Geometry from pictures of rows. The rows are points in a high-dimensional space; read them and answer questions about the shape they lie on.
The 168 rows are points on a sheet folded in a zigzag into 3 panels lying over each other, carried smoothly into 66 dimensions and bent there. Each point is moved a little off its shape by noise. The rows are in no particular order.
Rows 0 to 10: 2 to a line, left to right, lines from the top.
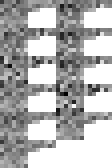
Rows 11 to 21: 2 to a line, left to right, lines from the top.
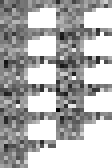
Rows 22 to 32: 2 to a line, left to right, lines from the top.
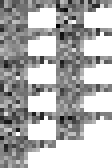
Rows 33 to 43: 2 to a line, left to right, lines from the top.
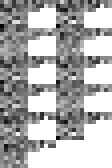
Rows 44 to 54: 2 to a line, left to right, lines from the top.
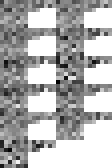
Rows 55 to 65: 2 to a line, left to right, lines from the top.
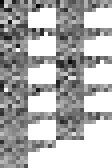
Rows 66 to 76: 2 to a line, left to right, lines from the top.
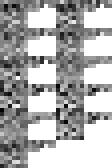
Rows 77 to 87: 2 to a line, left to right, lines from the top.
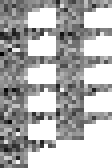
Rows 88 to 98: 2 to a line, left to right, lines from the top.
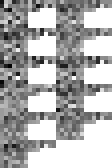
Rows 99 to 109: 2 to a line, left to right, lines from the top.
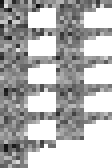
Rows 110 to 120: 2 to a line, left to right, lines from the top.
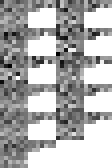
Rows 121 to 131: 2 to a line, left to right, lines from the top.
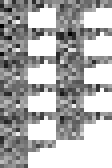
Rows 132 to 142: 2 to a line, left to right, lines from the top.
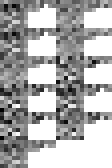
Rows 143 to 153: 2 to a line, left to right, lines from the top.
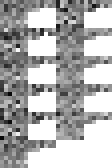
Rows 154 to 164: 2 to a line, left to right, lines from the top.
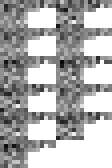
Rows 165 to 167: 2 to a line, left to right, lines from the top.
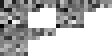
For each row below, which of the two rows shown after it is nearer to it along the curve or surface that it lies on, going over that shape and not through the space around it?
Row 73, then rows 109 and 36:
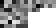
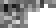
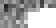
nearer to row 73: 109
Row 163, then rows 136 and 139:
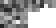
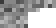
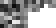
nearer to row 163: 139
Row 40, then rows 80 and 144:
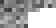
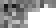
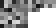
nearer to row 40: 144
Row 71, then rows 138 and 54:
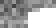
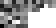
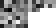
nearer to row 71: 138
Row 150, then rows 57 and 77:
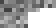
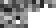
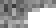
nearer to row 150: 57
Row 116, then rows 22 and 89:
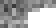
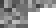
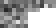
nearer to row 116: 22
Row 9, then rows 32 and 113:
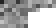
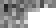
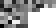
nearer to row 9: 32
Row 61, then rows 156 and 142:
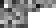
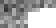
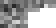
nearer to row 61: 142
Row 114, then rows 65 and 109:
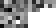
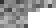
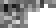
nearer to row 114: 65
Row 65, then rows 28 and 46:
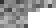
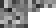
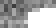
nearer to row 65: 28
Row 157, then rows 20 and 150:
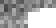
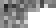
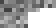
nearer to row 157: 20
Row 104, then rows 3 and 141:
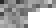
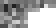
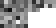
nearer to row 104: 141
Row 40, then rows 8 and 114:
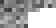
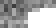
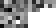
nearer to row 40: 114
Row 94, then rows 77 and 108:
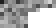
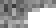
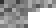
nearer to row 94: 108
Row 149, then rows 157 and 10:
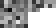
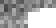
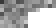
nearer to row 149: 10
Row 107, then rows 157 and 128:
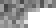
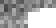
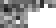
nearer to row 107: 157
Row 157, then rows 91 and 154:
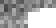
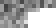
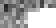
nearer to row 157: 91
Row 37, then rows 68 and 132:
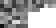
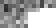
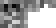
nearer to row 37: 132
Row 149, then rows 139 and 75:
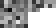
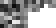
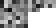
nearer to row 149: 75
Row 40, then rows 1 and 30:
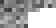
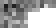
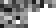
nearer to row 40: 30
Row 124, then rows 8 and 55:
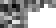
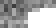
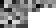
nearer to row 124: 8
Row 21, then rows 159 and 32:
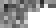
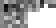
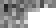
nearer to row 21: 159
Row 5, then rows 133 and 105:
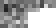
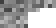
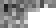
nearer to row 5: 105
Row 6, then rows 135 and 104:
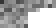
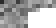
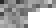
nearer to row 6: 104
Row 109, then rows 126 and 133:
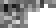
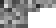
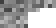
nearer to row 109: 133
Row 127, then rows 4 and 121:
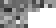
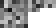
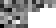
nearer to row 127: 4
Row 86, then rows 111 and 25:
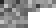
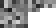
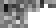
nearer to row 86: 111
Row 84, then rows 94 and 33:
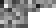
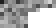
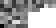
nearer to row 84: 33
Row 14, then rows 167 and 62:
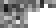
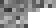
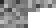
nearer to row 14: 167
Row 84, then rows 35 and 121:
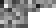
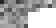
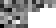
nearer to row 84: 121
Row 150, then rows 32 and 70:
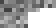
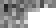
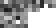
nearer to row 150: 70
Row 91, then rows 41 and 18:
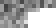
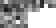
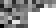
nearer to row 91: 41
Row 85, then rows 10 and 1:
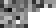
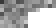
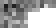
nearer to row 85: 10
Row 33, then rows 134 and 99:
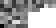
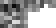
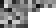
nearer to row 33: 134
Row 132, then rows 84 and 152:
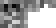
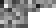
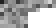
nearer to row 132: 84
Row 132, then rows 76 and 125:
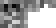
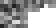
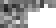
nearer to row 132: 76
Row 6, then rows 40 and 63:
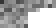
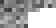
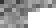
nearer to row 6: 40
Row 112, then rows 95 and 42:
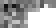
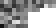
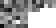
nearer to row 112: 95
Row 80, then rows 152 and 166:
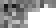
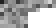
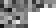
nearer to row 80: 166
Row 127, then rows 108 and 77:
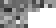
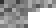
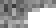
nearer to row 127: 108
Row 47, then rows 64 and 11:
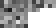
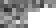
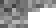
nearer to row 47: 64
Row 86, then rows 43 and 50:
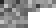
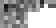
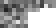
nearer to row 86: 50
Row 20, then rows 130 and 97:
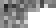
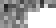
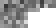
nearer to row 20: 97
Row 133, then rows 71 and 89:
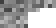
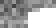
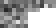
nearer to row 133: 89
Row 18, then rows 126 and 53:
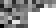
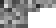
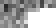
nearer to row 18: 126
